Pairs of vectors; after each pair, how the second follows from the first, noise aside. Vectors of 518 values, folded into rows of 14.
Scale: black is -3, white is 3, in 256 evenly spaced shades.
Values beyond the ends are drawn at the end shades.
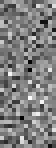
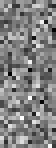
sign-scrambled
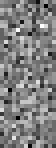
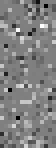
partly zeroed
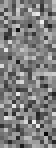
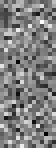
sign-scrambled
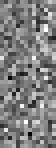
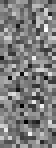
sign-scrambled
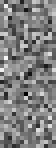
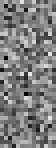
sign-scrambled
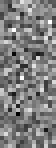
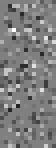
partly zeroed
